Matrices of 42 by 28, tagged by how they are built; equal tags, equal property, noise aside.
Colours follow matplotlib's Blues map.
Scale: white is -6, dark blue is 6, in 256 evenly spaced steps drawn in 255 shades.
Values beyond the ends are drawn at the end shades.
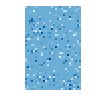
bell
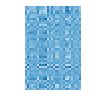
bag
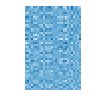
bag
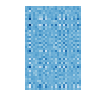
bag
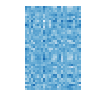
bag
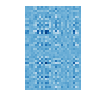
bag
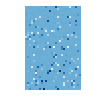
bell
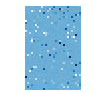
bell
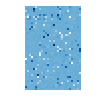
bell
